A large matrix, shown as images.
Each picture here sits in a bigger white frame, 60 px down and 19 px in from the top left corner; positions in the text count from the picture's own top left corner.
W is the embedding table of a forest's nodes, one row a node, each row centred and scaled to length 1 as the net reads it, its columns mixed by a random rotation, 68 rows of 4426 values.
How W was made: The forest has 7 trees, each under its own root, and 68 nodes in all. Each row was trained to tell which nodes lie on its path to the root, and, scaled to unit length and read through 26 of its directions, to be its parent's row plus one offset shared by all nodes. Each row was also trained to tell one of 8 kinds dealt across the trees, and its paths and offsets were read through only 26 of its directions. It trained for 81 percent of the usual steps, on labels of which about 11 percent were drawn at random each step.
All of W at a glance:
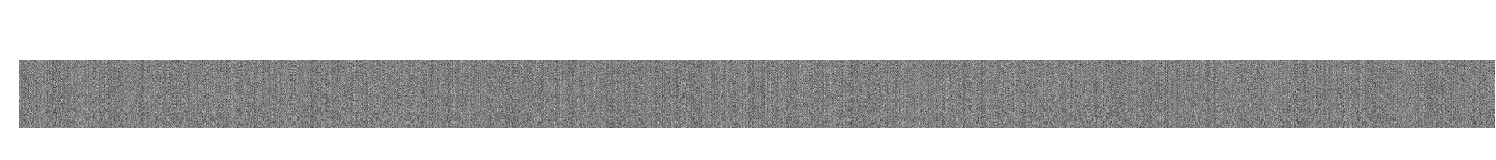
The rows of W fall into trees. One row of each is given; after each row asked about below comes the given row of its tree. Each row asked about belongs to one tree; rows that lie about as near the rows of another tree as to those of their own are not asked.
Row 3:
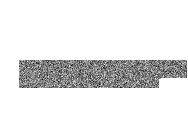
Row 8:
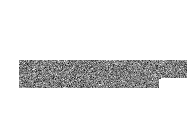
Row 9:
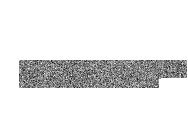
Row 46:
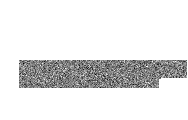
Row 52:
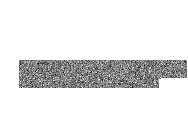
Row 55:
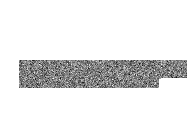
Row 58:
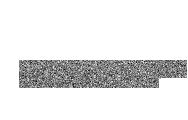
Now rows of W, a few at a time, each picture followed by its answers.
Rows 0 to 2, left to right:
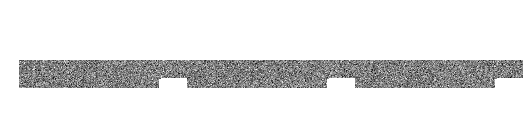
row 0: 8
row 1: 9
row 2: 8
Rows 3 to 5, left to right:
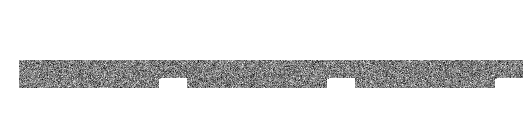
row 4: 58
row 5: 3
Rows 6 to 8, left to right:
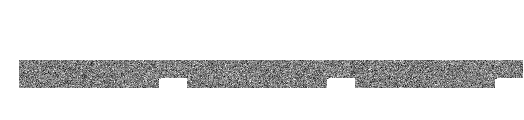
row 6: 58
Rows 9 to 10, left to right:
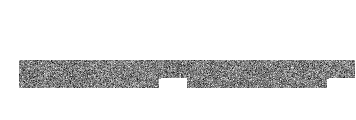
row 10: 46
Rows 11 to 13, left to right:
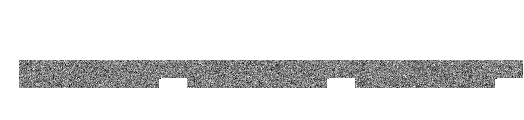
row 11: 8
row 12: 52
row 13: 46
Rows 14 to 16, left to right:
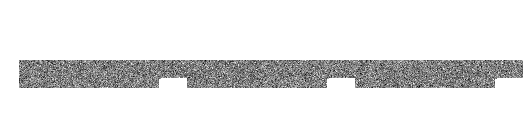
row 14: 3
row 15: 9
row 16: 3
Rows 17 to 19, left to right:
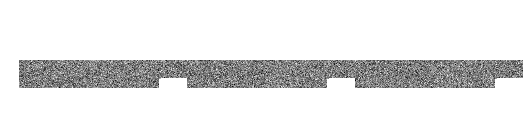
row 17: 55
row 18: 9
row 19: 9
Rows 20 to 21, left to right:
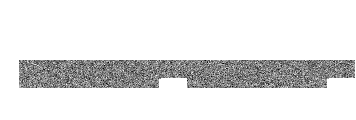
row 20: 3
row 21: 9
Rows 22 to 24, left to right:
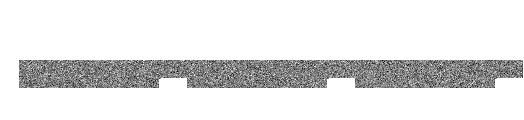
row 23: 46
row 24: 3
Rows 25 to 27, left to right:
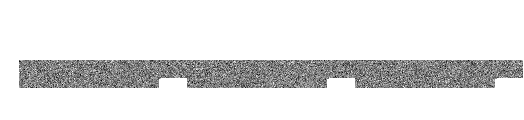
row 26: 8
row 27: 3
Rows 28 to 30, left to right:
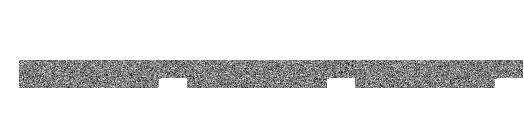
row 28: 9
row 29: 52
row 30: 3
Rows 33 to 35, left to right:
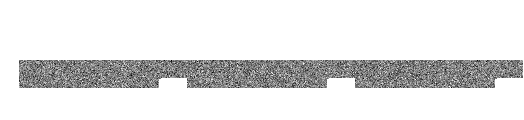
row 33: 9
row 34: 46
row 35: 9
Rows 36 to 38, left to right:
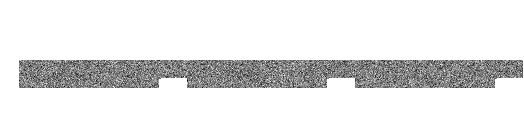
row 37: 9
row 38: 3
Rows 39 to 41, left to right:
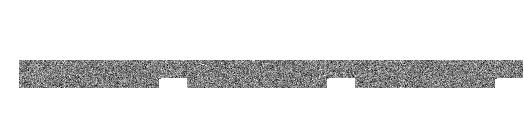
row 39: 46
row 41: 8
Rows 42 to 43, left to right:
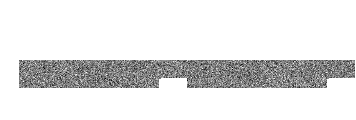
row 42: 46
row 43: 9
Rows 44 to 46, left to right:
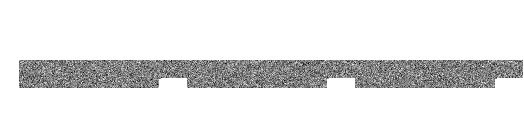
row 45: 3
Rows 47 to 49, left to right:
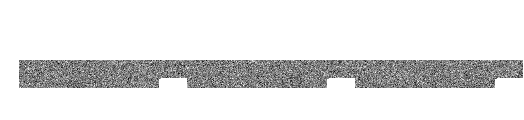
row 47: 8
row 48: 3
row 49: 46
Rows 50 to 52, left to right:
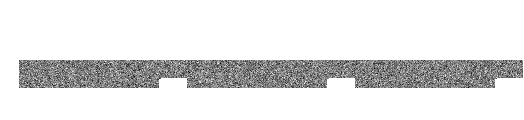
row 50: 46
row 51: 46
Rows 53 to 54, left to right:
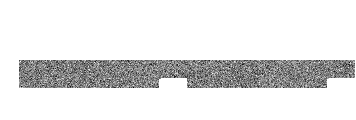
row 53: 8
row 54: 9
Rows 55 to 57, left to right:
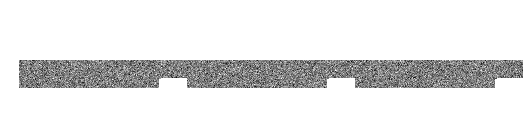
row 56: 8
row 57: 8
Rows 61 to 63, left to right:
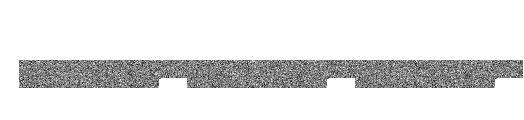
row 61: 55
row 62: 3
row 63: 46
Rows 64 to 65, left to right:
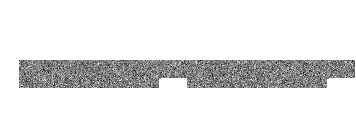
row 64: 46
